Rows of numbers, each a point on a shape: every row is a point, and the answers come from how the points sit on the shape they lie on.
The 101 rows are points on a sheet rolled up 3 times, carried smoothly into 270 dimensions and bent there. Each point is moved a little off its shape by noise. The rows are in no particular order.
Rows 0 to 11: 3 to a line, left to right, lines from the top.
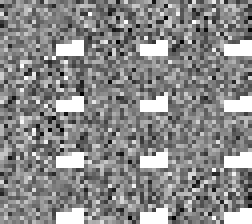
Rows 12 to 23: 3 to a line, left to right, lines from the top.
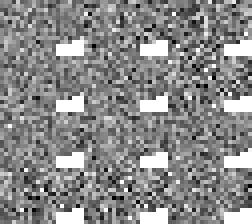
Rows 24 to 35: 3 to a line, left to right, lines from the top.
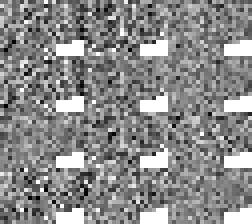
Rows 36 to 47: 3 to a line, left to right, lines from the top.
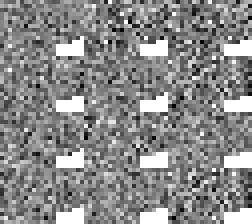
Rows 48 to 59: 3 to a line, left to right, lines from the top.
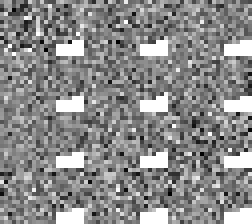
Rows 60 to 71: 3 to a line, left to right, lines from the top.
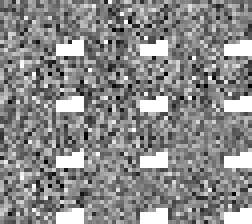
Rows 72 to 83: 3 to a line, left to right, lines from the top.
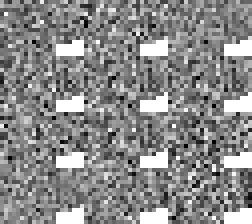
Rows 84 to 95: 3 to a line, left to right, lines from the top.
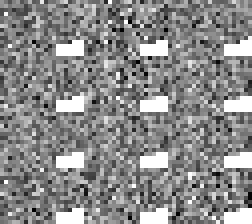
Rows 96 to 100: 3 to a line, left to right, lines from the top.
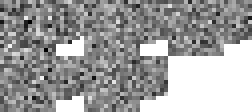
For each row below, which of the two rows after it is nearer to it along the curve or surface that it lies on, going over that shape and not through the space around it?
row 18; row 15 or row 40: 40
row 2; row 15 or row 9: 9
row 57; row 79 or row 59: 59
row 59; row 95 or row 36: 95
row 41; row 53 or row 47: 47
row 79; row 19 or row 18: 19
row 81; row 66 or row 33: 66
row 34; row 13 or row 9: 13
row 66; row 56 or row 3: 3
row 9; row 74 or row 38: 74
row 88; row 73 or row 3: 3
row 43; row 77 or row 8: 77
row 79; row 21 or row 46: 46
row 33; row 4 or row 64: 64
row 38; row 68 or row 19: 19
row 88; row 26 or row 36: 26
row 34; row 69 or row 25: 69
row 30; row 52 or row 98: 98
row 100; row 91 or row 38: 91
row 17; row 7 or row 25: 25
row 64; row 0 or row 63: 63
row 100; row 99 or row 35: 35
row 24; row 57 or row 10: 57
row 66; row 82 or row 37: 82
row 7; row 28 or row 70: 70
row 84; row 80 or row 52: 52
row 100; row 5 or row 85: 5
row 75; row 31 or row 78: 31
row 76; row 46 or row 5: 46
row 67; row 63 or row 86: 63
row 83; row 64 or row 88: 88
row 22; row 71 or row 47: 47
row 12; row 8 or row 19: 8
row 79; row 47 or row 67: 67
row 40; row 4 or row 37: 4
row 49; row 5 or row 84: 84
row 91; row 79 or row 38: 79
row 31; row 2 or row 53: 53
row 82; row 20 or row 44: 44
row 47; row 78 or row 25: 78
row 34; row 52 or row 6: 6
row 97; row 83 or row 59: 59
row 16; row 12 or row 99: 99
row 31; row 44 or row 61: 44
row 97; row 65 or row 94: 94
